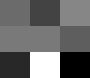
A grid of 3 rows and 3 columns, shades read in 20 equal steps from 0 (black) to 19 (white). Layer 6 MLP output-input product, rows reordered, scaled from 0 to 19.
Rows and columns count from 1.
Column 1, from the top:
8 9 3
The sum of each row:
23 25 22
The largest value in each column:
9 19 10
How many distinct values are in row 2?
2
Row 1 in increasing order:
5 8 10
